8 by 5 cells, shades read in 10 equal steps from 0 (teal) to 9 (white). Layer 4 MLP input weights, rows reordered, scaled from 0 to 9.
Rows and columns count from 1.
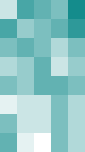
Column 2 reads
2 5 3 5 5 7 7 8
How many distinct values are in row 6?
4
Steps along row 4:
down down up down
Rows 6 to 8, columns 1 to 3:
8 7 7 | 4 7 7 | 3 8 9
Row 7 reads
4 7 7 4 6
